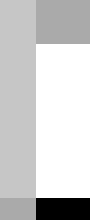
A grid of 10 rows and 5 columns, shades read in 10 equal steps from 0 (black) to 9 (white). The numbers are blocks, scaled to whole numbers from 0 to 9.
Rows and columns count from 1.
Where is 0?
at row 10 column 3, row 10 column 4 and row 10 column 5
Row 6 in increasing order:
7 7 9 9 9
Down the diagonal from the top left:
7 7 9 9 9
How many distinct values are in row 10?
2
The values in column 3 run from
0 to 9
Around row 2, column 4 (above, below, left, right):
6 9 6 6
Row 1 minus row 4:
0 0 -3 -3 -3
